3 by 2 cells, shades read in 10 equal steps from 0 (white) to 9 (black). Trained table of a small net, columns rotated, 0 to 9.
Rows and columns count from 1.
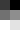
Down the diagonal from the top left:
7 4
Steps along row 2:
down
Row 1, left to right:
7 9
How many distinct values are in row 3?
2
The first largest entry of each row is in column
2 1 2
